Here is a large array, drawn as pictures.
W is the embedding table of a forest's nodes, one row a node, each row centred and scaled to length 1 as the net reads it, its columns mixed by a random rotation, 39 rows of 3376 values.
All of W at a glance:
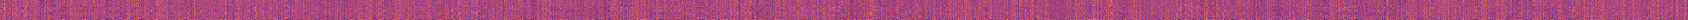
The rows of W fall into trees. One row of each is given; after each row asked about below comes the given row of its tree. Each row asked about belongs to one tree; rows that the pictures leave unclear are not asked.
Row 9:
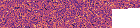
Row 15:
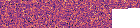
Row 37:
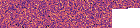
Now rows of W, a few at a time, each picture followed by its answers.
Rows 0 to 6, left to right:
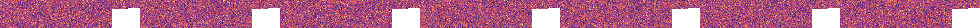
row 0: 37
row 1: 9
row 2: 37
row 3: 9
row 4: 9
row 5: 9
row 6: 37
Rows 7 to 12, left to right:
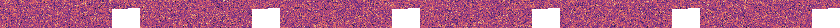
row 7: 15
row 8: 9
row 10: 9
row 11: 37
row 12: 37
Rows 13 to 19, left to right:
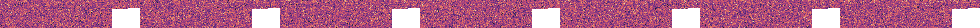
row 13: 37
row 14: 15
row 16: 9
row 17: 15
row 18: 37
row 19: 15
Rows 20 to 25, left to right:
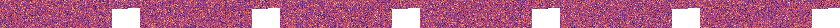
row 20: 15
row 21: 37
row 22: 37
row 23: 37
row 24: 9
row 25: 9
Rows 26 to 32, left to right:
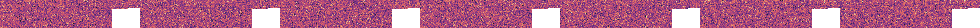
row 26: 9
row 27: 37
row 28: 9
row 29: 9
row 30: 37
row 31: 15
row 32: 15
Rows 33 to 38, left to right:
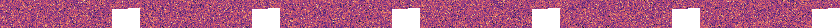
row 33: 9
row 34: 37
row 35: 37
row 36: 9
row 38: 9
